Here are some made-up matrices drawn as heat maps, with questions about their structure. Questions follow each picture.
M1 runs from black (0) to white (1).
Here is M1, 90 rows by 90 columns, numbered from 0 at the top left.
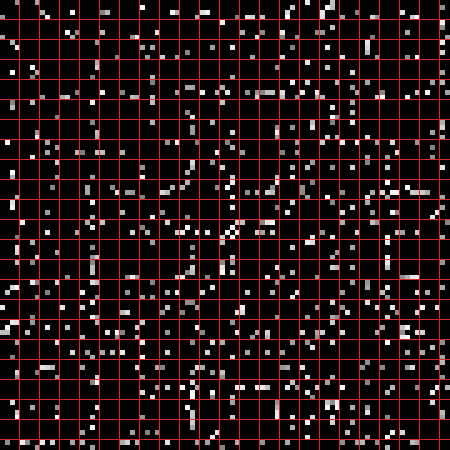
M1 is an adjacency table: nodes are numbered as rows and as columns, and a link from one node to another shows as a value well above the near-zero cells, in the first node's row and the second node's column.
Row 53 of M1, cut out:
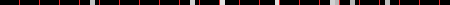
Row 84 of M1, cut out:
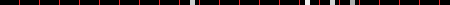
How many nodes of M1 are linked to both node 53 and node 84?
3
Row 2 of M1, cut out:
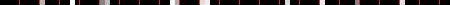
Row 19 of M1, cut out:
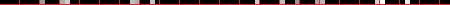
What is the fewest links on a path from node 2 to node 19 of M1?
2
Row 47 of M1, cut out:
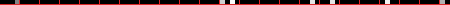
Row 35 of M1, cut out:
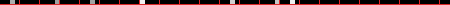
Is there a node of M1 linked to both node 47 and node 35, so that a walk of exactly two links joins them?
yes
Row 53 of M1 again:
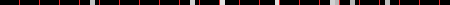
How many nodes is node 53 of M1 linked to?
8
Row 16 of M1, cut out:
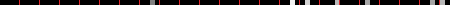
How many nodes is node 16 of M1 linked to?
7
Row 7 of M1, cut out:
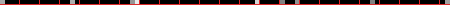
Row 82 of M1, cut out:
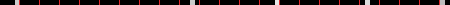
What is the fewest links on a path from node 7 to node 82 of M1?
3
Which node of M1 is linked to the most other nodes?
node 88
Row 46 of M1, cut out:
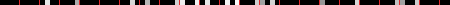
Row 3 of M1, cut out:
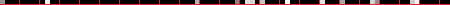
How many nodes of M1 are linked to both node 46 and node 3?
6
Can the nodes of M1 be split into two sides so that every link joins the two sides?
no
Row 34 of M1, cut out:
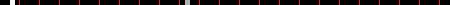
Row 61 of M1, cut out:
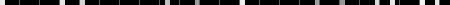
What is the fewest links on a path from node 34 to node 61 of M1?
5
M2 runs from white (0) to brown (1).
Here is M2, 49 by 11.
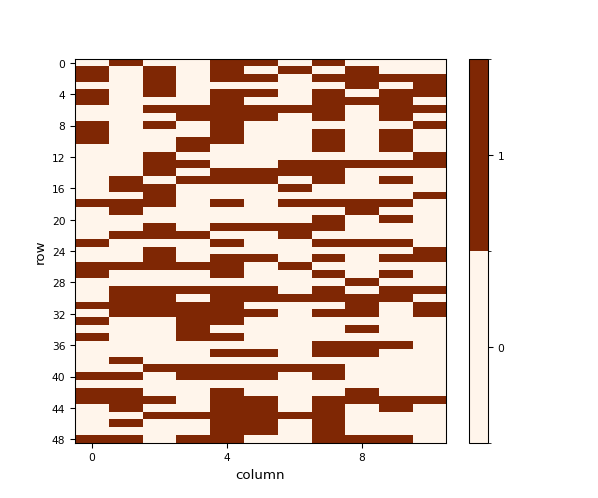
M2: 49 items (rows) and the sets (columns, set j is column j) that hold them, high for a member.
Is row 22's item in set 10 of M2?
no
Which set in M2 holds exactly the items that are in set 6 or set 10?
2
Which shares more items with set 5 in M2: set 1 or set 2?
set 2
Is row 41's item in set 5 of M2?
no
